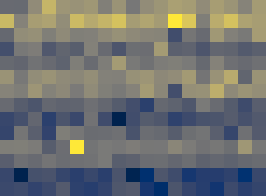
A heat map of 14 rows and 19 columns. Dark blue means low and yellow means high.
The values follow a bell shape. Values rise toward the top. Horizontal stripes repeat 3 times down the table.
